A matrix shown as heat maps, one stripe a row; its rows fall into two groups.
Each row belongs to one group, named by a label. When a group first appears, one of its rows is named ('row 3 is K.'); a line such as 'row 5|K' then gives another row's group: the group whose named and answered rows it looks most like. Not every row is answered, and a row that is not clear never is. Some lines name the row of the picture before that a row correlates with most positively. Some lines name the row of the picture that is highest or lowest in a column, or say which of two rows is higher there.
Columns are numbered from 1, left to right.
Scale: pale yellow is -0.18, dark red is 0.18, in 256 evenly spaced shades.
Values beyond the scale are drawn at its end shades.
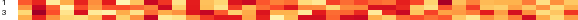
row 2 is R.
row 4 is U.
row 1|R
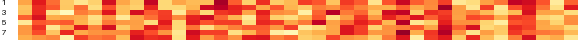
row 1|U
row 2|U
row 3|R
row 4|U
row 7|U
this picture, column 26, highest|5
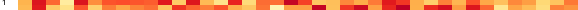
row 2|U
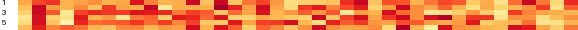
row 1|U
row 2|U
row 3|R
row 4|U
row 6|U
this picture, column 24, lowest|3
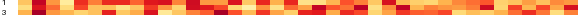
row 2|U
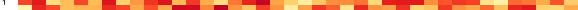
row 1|R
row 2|U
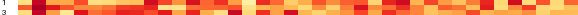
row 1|U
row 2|U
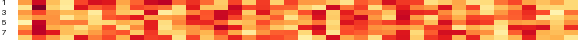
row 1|R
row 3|U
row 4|U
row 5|U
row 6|U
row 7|U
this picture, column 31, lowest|1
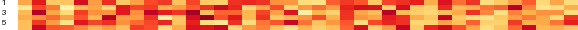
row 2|U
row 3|R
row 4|U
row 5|R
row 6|U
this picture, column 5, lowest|2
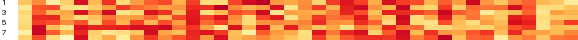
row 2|U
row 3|R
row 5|U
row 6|R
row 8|U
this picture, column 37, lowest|7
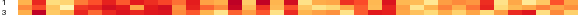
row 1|R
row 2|R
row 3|R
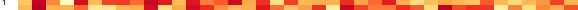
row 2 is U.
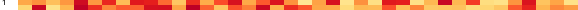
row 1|R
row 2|R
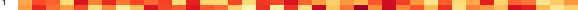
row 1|R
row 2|U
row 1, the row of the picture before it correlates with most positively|2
